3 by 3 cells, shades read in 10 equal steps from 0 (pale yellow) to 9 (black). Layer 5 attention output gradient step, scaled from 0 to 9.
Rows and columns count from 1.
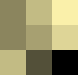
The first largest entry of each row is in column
1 1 3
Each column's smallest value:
2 2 0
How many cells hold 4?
2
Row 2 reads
4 3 1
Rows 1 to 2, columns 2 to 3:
2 0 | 3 1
